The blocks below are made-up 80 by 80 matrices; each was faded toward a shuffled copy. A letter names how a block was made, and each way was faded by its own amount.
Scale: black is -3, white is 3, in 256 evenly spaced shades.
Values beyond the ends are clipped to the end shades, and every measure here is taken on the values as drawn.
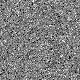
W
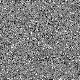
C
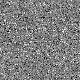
C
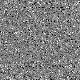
C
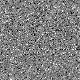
C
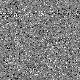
C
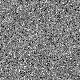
W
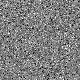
W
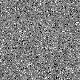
C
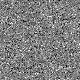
C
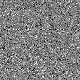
C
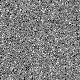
W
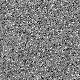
W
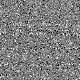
C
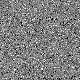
C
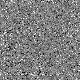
C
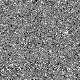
C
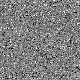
C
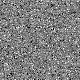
C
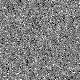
W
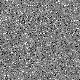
C
